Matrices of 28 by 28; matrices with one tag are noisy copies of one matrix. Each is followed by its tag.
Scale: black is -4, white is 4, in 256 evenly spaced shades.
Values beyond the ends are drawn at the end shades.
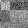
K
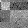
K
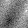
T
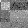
K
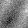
T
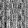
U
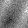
T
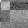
K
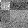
K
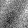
T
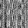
U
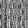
U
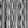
U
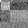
K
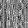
U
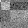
K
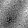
T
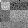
K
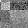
K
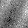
T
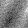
T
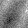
T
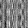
U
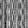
U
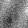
T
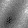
T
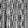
U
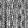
U
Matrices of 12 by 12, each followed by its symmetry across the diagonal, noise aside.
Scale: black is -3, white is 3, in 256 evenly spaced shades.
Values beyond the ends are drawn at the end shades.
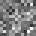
symmetric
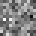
neither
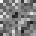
symmetric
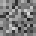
symmetric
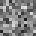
neither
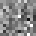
neither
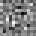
antisymmetric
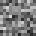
neither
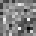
symmetric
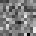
neither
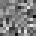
symmetric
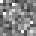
symmetric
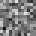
neither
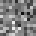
antisymmetric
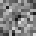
symmetric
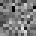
neither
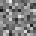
antisymmetric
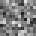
antisymmetric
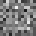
neither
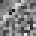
symmetric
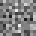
antisymmetric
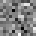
neither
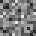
symmetric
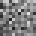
antisymmetric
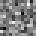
antisymmetric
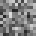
antisymmetric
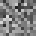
antisymmetric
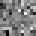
neither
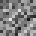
symmetric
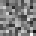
antisymmetric
